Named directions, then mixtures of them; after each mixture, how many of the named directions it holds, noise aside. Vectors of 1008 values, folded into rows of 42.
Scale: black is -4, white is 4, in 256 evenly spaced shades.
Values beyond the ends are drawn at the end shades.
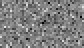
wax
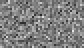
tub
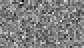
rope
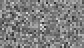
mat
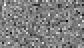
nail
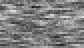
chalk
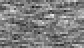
one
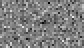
one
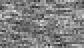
two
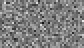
three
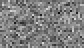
three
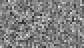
two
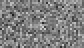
one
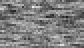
one
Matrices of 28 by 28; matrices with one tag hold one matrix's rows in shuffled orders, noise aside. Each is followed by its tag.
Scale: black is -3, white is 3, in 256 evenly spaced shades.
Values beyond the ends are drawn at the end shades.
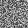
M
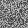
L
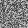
M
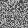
L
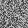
M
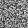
M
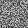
L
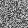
M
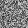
M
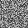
L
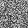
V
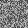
L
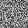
L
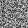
M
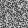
M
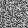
M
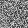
L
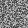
M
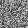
M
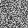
V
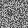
L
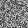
M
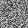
V
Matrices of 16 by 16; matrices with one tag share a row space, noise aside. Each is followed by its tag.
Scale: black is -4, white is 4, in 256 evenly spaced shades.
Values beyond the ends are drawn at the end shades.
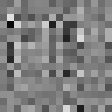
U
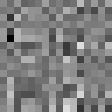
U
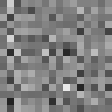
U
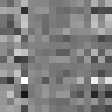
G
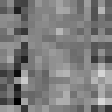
G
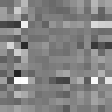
G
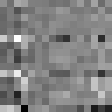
G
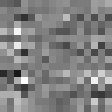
G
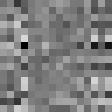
G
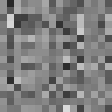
U
